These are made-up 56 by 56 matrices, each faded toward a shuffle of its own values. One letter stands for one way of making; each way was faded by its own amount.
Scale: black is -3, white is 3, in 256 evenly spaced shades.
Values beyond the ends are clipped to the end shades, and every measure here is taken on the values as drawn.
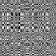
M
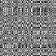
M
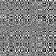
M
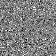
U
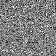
U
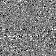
U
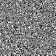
U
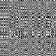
M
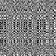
M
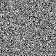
U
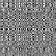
M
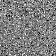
U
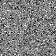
U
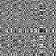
M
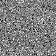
U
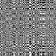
M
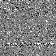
U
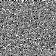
U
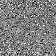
U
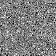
U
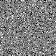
U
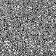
U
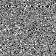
U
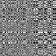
M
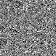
U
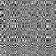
M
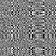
M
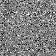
U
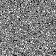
U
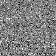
U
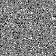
U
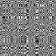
M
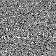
U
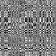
M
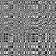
M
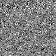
U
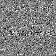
U
